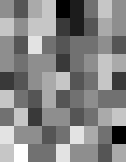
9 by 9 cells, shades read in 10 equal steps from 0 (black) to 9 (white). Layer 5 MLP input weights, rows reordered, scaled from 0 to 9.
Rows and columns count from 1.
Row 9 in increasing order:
3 4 4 5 5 6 7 8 9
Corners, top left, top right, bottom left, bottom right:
5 5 7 6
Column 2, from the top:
3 5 3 4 3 4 7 5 9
